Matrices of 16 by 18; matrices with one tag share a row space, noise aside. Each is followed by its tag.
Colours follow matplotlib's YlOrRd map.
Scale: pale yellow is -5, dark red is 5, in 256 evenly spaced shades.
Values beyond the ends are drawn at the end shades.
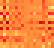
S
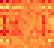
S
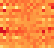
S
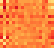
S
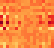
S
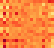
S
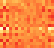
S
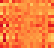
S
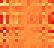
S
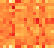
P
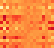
S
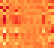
S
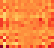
S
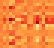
P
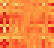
S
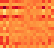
S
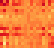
S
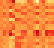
P
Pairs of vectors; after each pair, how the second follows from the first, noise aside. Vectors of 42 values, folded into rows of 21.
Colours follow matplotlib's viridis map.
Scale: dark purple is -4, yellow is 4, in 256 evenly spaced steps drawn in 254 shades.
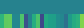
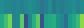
copied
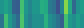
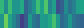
shuffled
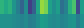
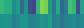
copied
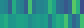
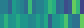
copied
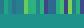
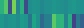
wrapped around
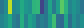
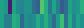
negated
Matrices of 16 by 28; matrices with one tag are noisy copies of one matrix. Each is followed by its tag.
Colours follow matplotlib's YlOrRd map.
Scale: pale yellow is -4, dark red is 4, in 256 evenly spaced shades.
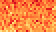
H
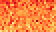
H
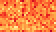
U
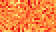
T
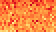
H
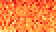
H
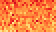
H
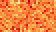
T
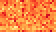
U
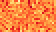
T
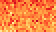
H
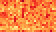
U
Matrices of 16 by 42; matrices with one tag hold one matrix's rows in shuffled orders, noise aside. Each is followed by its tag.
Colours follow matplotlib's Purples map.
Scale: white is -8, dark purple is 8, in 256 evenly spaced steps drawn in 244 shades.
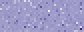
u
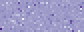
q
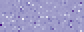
q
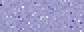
q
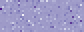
q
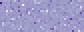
q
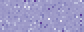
u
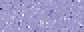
q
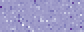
q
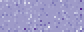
u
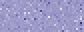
u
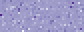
q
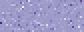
q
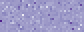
q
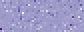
q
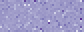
u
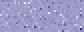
u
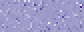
u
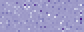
u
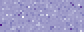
q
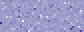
q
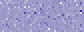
u
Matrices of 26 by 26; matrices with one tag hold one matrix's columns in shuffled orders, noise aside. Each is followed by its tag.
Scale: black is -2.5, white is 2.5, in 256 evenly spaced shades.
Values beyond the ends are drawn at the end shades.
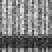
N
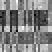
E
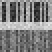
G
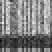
N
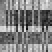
E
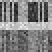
G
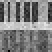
G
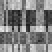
E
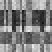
E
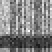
N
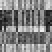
E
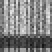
N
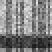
N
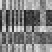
E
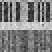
G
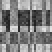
E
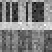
G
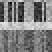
G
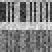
G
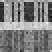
G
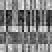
E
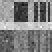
G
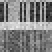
G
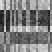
E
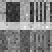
G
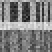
G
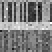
G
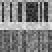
G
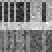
G
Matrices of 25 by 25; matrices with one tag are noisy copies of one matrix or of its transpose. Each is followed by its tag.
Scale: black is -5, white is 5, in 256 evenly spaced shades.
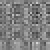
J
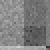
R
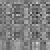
J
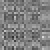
J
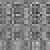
J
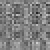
J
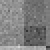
R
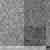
R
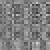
J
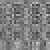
J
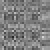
J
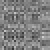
J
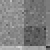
R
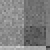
R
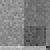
R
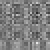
J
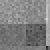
R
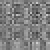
J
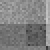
R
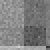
R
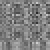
J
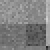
R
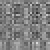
J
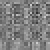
J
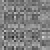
J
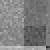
R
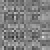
J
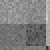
R
